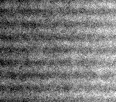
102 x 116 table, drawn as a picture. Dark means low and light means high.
Slope: up to the right. Histogram: bell-shaped. Stripes: horizontal, repeating 8 times.
